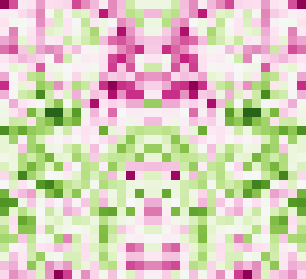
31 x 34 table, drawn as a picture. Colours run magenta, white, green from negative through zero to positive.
It is mirror symmetric from left to right. No single row or column stands out from its neighbours. There are no regular stripes. The values follow a bell shape.
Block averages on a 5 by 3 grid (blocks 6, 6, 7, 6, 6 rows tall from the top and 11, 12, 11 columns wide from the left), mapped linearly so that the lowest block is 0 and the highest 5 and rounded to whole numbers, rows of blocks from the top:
2 1 2
3 0 3
5 4 5
5 4 5
3 3 3
